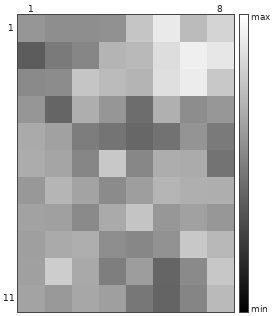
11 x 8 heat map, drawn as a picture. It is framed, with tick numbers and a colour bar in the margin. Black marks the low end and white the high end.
The ninth with the highest average is the top right. The centre is the roughest part. The halves do not mirror each other. In the top right lies a patch that is higher than the rest.
